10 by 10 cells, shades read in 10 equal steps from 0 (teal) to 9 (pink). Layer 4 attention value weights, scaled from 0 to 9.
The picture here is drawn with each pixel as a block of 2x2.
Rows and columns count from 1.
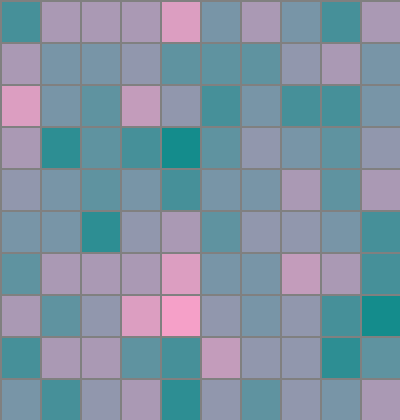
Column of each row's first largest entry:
5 1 1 1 8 5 5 5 6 4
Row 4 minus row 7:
3 -5 -3 -4 -8 -1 1 -3 -3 3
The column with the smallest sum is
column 9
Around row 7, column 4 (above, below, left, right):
5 8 6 8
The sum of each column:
46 40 42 52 44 40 43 48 33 38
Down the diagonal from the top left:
2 4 3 2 2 3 4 5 1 6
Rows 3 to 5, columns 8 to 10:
2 2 4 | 4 3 5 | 6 3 6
